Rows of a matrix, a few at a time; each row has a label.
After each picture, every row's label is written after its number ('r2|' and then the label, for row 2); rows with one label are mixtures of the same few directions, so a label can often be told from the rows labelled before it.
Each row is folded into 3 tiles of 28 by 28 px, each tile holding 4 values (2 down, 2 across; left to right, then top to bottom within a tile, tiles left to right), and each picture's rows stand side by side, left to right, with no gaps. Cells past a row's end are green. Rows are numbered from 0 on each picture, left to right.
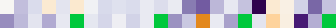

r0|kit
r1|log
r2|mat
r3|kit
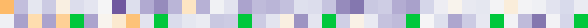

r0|log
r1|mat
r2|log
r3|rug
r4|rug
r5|mat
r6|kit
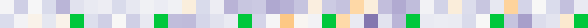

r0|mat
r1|rug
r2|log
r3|kit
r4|kit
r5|mat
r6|log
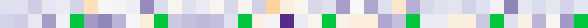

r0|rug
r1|log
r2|kit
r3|mat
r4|log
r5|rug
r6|log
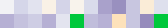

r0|kit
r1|mat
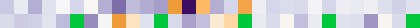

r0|mat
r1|mat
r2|log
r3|log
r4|rug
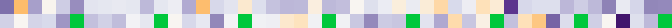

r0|log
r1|log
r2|mat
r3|kit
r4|mat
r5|rug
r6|kit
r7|rug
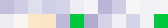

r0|rug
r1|kit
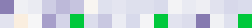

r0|kit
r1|log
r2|rug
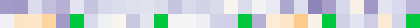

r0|rug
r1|kit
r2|log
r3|mat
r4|mat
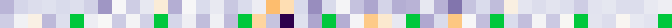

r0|kit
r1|log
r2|log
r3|kit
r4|mat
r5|mat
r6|log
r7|rug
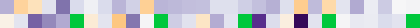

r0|kit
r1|log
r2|rug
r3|kit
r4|log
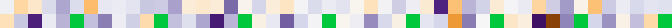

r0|kit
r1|log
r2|kit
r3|mat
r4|mat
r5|mat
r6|rug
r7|log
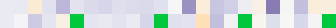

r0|mat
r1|rug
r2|mat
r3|log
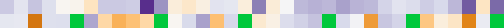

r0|rug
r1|mat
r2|rug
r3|kit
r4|rug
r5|kit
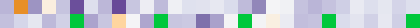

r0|log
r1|mat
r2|rug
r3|kit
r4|log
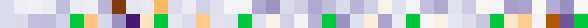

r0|kit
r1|mat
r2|rug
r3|rug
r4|kit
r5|log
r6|rug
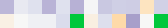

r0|kit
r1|log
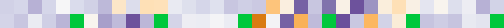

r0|mat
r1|mat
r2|mat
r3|kit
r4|kit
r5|log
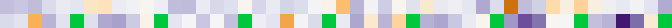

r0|rug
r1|rug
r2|log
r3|rug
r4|log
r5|log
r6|kit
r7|rug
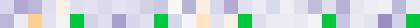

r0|kit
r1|rug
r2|mat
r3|mat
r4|kit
